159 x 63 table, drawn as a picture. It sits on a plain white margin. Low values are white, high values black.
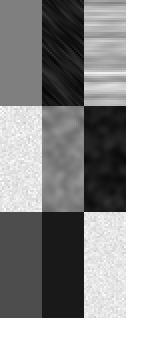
The table splits into 3 rows of 3 panels. Panel 1,1: middling, flat. Panel 1,2: very high, slanting down to the right, faint in contrast. Panel 1,3: low, streaked across. Panel 2,1: very low, fine-grained, faint in contrast. Panel 2,2: middling, blotchy, faint in contrast. Panel 2,3: very high, blotchy, faint in contrast. Panel 3,1: high, flat. Panel 3,2: very high, flat. Panel 3,3: very low, fine-grained, faint in contrast.
